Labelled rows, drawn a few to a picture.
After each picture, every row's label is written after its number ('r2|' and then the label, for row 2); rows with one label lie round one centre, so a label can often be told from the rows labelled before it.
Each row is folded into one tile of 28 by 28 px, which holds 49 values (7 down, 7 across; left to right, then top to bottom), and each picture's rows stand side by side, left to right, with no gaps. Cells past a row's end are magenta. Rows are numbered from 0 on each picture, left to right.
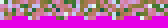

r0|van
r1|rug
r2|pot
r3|rug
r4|van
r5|rug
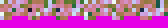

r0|van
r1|pot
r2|pot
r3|van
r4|van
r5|pot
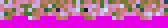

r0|van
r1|rug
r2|pot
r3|pot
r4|rug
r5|pot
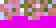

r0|van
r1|rug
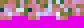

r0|pot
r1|pot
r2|van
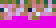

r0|pot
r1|pot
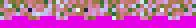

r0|rug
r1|pot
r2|van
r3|pot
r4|rug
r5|van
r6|rug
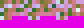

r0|rug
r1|rug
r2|van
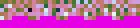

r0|rug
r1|pot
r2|pot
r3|van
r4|van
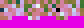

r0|pot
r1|rug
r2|pot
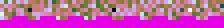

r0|van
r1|pot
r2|rug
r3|rug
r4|pot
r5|van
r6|van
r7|rug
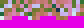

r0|rug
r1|rug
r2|pot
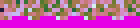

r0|pot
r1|rug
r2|rug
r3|rug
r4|rug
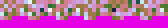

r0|van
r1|van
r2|van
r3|van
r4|pot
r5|van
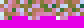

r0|van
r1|rug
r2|rug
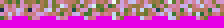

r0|pot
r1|pot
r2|rug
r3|rug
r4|van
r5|rug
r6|van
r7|van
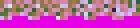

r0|rug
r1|rug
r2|rug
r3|van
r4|pot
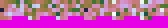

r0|pot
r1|rug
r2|rug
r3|pot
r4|van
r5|van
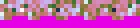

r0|van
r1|van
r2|pot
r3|van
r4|pot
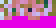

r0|van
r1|pot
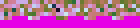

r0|van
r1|rug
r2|pot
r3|rug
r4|rug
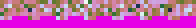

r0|rug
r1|pot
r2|rug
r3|van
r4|rug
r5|van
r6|pot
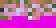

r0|pot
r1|rug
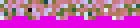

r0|van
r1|pot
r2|rug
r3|van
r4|rug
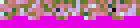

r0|van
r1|rug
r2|pot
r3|rug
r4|pot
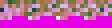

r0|pot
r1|rug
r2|rug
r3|rug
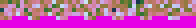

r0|pot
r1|rug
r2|rug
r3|van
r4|pot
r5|rug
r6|rug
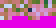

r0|rug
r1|pot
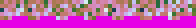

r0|pot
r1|pot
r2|rug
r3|van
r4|pot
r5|pot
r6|van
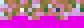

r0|van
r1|rug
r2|pot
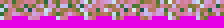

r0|rug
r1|pot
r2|rug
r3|van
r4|van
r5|pot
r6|van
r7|van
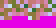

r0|rug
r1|rug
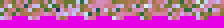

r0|rug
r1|rug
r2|pot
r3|van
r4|rug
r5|rug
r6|rug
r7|van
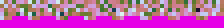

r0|van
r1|van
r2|van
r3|rug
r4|pot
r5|van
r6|pot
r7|pot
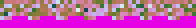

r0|rug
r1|rug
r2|van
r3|pot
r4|rug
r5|rug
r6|rug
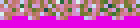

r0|van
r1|rug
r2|van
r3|rug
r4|rug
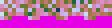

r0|van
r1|rug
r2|pot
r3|van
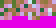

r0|rug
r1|van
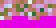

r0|rug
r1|van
